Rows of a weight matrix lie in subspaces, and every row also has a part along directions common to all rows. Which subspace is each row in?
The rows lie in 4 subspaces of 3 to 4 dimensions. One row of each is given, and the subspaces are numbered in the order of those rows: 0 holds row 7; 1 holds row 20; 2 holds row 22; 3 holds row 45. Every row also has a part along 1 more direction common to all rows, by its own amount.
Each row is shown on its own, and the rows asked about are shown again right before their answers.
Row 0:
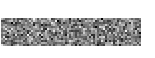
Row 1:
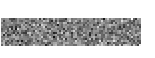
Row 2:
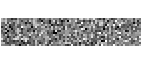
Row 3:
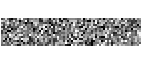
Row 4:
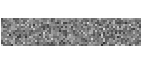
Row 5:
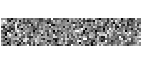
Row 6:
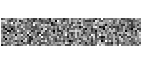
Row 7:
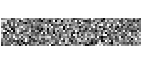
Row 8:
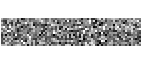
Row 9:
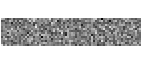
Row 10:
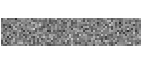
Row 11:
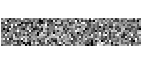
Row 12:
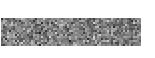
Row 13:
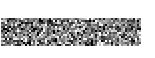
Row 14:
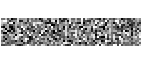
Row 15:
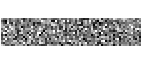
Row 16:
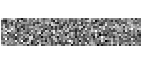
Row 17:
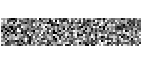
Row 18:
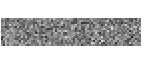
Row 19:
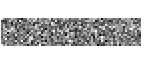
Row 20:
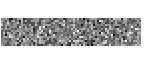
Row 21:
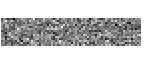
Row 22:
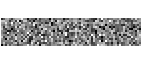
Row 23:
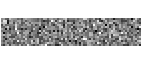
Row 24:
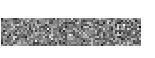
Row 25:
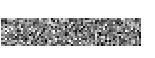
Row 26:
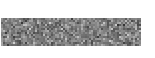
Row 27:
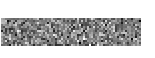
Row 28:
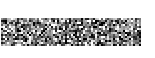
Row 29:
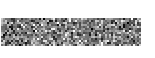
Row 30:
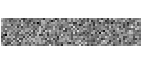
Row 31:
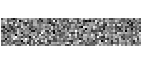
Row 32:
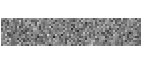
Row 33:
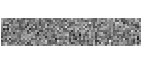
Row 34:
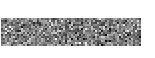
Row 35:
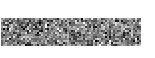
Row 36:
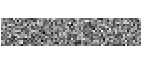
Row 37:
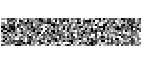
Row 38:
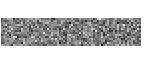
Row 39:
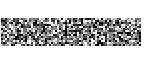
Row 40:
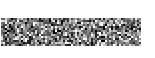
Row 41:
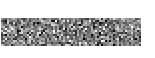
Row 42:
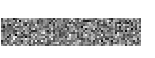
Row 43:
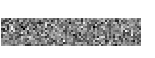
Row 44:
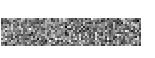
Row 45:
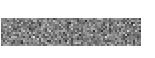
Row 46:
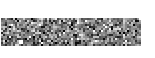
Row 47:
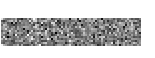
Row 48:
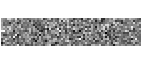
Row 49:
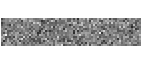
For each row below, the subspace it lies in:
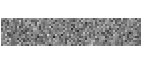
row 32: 1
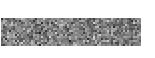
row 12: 2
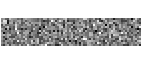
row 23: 1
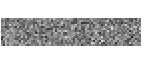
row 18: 2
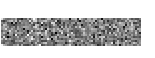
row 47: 2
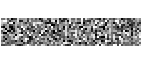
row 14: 0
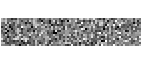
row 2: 2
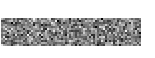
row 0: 2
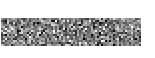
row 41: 1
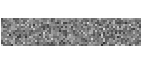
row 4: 3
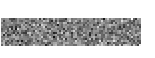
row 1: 1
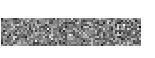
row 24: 3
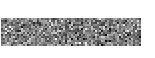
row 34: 3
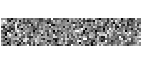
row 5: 1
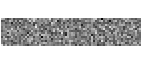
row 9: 2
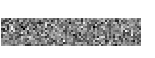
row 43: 0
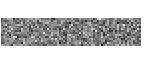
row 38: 3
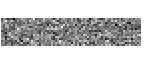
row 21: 2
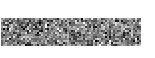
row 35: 0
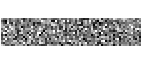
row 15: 1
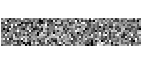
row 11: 0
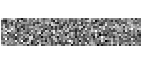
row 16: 2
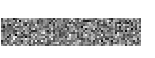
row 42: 3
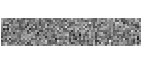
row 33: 0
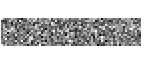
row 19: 2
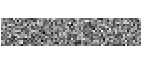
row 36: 3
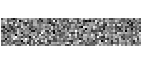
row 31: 3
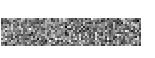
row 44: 0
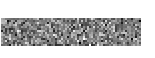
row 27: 1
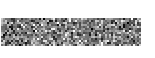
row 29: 1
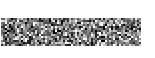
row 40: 2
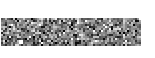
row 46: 3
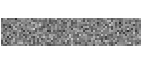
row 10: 3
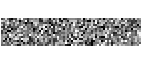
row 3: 1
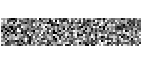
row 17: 1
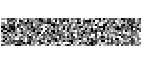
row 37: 3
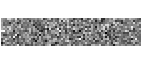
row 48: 0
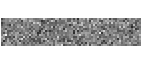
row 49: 1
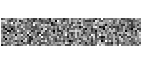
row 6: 2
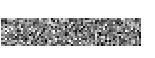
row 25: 0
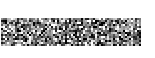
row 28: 3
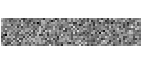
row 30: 1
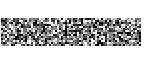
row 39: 2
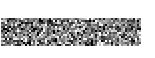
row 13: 0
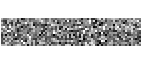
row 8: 0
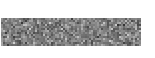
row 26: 3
